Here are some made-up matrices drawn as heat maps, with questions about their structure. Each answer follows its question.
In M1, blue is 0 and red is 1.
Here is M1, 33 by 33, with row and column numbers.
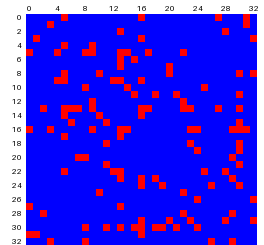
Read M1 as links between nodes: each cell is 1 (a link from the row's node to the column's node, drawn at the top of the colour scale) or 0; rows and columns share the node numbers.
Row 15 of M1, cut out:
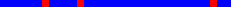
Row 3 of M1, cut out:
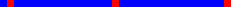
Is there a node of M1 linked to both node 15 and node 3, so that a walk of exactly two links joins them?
no
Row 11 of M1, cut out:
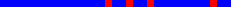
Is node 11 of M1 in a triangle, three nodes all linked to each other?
yes
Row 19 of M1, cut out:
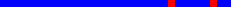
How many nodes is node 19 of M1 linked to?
2
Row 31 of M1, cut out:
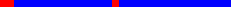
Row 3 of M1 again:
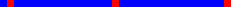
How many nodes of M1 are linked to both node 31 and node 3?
2
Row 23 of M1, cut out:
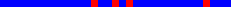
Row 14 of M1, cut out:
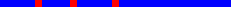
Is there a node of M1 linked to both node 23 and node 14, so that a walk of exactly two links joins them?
yes
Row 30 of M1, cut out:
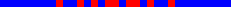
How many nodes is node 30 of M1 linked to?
9
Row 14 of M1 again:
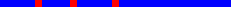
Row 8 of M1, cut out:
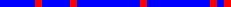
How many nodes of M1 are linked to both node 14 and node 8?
2
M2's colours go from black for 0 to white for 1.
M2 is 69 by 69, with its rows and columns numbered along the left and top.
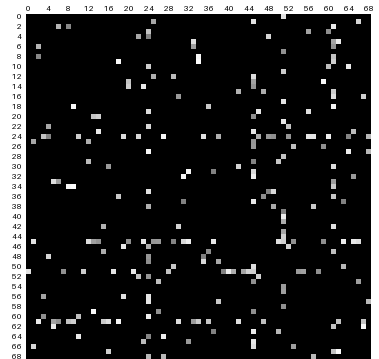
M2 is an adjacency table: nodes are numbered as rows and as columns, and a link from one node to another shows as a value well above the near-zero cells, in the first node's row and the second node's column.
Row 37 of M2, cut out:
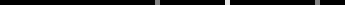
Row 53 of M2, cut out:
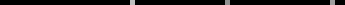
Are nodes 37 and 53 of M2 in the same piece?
yes
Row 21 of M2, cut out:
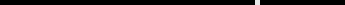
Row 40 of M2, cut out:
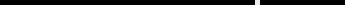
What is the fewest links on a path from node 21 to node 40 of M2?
2
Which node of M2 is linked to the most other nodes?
node 45
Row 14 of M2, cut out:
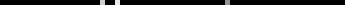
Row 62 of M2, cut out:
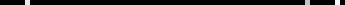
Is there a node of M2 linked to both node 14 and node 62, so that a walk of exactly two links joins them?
no
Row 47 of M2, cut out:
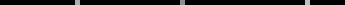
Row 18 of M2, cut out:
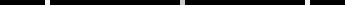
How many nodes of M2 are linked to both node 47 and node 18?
2
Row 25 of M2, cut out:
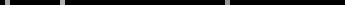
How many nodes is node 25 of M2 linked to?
3
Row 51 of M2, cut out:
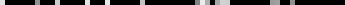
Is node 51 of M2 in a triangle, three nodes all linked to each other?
no
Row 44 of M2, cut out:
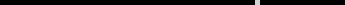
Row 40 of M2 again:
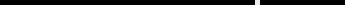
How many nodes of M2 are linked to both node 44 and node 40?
1
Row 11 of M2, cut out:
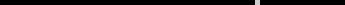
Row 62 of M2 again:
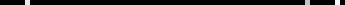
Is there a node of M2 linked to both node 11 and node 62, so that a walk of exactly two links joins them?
no
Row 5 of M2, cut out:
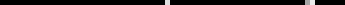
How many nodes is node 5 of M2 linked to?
3
